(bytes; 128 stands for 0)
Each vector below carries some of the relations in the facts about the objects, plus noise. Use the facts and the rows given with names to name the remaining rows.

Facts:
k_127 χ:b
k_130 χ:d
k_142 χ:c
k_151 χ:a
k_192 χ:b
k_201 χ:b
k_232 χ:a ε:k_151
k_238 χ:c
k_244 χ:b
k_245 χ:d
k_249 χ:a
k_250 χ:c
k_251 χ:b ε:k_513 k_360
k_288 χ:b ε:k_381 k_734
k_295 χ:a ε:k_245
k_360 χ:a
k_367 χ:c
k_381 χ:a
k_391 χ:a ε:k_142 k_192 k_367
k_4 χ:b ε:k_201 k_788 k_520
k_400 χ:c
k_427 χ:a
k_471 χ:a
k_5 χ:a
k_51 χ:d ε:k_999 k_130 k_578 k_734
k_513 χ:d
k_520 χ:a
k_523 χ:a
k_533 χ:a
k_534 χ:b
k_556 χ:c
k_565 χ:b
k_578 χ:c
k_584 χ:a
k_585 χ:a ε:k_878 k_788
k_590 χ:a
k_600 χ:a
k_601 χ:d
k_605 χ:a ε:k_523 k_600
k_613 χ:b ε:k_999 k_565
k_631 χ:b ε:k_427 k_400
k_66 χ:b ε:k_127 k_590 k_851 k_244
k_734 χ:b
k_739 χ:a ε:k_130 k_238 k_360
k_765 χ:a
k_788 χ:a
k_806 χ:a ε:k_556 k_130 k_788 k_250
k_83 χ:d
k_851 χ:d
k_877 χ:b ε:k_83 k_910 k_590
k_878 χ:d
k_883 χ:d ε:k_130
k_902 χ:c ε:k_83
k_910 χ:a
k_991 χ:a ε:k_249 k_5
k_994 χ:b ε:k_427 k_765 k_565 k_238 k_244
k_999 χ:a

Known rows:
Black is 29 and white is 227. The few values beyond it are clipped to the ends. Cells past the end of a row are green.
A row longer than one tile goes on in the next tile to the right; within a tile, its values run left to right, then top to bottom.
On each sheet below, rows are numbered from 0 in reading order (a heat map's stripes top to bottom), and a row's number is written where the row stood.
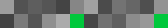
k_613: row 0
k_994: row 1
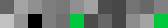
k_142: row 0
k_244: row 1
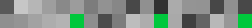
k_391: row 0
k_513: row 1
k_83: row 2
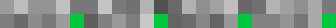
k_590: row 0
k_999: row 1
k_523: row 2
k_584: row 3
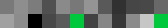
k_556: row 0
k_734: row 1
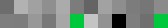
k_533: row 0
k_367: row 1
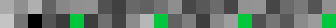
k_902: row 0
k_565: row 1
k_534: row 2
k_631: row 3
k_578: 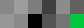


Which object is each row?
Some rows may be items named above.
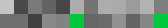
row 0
k_877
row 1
k_605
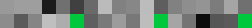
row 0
k_51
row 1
k_360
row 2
k_400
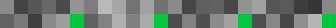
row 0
k_534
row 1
k_739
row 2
k_251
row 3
k_288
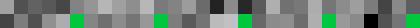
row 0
k_613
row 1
k_910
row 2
k_130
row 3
k_788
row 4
k_578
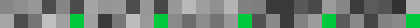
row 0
k_601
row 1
k_851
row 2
k_910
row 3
k_201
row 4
k_4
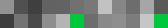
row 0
k_565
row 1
k_381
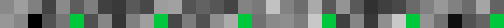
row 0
k_578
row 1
k_201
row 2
k_613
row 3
k_381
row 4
k_734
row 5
k_238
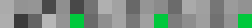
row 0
k_83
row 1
k_806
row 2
k_585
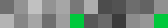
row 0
k_991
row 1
k_127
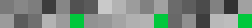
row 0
k_878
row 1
k_391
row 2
k_192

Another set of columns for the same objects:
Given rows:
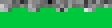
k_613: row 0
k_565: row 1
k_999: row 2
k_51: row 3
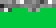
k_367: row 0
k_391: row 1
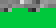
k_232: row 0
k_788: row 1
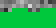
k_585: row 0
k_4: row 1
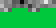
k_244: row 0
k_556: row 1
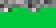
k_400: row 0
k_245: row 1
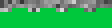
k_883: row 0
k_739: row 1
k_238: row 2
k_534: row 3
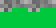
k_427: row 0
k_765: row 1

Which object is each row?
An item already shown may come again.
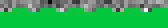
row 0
k_999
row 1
k_244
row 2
k_851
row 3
k_288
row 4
k_999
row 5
k_400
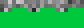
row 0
k_902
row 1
k_381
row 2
k_192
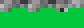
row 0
k_288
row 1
k_288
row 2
k_806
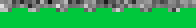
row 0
k_994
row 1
k_130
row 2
k_877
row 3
k_127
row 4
k_513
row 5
k_534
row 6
k_360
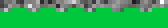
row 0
k_83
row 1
k_66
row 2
k_578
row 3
k_878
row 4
k_734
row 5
k_391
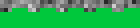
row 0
k_520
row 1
k_631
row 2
k_192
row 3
k_201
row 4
k_251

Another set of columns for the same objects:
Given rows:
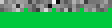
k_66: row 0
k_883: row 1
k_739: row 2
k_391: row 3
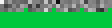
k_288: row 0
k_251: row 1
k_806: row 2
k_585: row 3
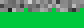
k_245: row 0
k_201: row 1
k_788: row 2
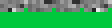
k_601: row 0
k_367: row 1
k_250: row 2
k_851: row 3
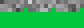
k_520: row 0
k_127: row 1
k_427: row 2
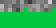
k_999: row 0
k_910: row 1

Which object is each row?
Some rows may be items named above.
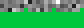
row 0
k_513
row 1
k_739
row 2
k_613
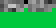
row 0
k_902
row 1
k_400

